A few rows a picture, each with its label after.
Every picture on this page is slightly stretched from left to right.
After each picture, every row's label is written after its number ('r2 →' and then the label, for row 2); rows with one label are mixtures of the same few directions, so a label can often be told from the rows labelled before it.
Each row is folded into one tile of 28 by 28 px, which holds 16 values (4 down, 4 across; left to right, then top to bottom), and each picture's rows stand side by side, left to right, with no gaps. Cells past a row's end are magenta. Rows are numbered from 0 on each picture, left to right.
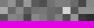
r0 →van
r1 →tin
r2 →van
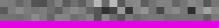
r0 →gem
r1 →tin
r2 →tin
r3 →tin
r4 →gem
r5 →gem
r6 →gem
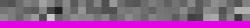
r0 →tin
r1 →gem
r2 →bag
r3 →tin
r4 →tin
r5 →van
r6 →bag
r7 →gem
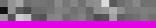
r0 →van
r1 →bag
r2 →van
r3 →tin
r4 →tin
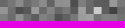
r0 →gem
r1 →van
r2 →bag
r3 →gem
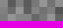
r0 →bag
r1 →van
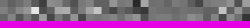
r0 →gem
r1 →gem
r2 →gem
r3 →gem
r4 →tin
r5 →tin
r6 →tin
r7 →van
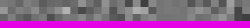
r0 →van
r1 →van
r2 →gem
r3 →bag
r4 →tin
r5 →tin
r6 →tin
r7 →bag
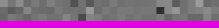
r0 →tin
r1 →tin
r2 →van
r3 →van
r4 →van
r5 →gem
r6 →tin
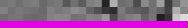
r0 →van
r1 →bag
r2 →tin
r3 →tin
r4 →tin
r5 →bag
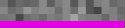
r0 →van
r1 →tin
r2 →bag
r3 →gem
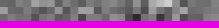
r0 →gem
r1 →tin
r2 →gem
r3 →van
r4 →bag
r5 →tin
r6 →bag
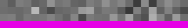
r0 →tin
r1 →gem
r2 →gem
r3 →van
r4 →van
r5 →gem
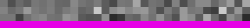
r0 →van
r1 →bag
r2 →bag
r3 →van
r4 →tin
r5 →van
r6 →gem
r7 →van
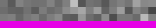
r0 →tin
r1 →van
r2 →tin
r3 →gem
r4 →van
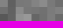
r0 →bag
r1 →tin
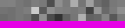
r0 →tin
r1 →van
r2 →van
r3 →gem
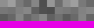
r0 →tin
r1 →tin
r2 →tin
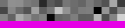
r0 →van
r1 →van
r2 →van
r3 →van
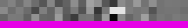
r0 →van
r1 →van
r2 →bag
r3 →gem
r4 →van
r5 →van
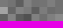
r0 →van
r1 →van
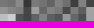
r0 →bag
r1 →van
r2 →van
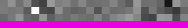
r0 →van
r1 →gem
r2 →tin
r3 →van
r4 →bag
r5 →tin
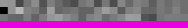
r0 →gem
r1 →bag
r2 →tin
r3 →tin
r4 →bag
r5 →bag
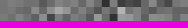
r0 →gem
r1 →gem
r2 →van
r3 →van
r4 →tin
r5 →tin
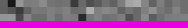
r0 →tin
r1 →tin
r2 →van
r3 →tin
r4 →tin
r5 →bag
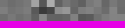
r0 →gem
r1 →tin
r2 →van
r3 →bag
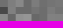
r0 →van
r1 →bag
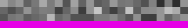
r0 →tin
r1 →van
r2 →bag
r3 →gem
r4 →van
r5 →tin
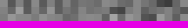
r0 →bag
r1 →bag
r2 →bag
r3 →gem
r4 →bag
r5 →tin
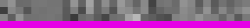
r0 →gem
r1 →tin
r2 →bag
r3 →bag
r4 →bag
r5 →bag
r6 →bag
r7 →gem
